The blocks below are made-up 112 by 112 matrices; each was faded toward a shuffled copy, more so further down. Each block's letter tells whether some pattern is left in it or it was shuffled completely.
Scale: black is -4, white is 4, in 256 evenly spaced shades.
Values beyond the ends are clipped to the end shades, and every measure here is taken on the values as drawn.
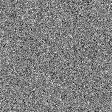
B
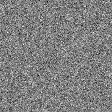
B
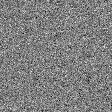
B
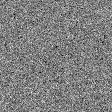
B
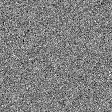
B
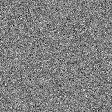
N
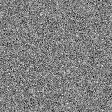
N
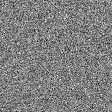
B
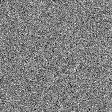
B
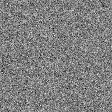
B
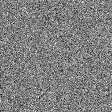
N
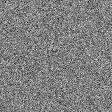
B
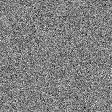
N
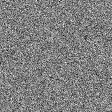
B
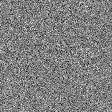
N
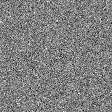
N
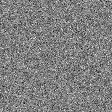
B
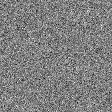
N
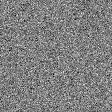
B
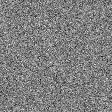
N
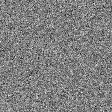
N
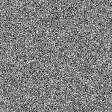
B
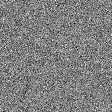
B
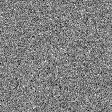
N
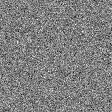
B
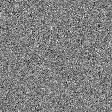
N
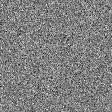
N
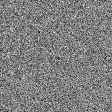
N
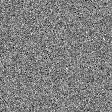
B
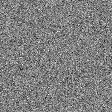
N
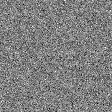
B
